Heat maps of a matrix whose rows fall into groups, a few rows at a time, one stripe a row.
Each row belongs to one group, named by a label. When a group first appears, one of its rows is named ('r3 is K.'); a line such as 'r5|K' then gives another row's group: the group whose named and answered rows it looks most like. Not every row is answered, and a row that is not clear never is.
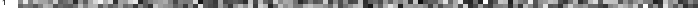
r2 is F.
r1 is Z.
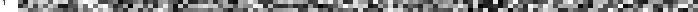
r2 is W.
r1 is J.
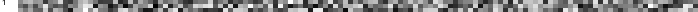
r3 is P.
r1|J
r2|W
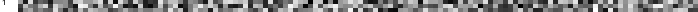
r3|F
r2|J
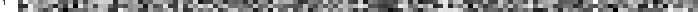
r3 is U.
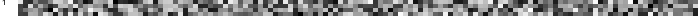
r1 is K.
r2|P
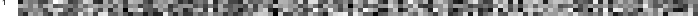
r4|W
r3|J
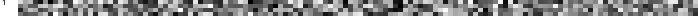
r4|W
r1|P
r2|J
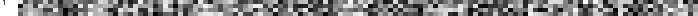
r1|K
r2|W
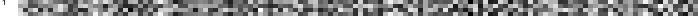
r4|Z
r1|Z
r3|K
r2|J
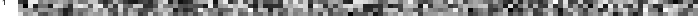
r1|J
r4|U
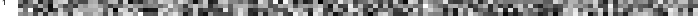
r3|P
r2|F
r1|K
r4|P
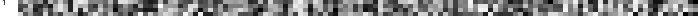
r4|K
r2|P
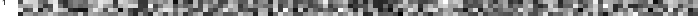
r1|U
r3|K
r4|F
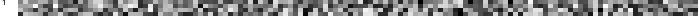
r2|U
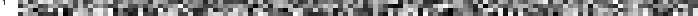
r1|Z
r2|F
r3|P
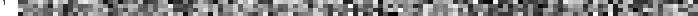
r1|J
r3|U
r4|F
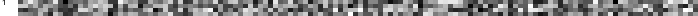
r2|Z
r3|W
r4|U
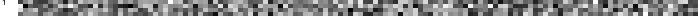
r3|U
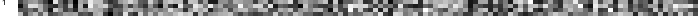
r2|W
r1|F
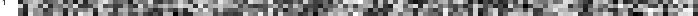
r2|K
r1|W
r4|W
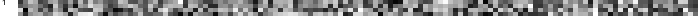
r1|F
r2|F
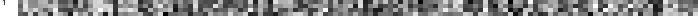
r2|Z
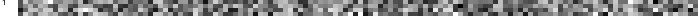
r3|J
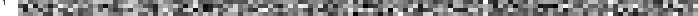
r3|K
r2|P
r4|U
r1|Z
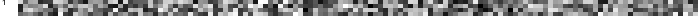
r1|K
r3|J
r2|W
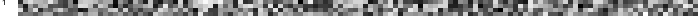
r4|F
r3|K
